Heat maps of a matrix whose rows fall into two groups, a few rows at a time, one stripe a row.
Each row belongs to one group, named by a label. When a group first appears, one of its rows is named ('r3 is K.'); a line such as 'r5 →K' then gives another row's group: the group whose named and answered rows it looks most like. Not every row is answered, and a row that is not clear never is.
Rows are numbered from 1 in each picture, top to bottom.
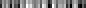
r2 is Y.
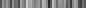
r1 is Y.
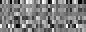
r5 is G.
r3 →Y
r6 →Y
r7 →G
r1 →Y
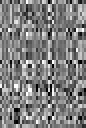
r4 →G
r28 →G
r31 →G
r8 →G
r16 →Y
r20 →Y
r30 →Y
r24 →Y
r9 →Y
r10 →Y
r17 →G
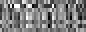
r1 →G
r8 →G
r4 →Y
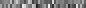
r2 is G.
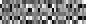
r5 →Y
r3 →G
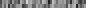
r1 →Y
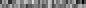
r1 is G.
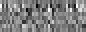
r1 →G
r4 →G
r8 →G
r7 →G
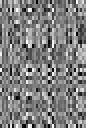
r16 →G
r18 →G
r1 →G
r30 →G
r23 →G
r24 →Y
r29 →Y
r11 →Y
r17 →Y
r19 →Y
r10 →Y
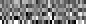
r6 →G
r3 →Y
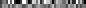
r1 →G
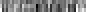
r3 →G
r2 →G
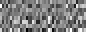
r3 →Y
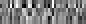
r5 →Y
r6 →Y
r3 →G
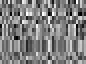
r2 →G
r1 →G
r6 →G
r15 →Y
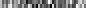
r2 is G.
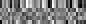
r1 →Y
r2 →Y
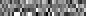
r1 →Y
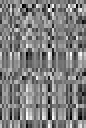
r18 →G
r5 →Y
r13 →G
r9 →Y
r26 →Y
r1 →G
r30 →Y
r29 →Y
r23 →Y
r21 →G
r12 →Y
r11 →Y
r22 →Y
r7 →G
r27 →G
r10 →G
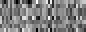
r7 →Y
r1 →G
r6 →G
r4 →Y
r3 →Y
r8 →G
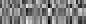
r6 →Y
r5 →Y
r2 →Y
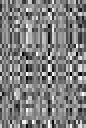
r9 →Y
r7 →Y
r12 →G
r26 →Y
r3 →Y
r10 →Y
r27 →G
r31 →G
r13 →Y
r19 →Y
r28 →Y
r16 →Y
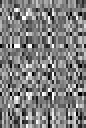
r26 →G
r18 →G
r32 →Y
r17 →Y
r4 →Y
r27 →G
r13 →G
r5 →G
